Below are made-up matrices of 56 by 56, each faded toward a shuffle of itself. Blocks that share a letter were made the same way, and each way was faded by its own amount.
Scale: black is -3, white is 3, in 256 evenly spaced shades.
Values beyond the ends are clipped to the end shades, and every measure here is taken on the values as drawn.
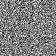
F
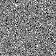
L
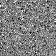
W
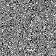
L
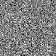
F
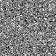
F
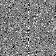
L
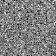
L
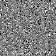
L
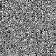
F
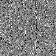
L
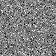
W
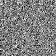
F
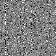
L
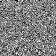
F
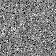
W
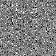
L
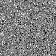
W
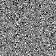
L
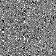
L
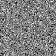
F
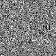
F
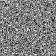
F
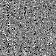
L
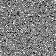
W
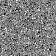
W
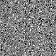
L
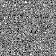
F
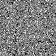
W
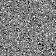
L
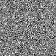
F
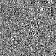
F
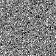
L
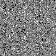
L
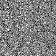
L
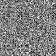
F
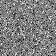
W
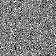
L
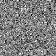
F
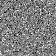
W
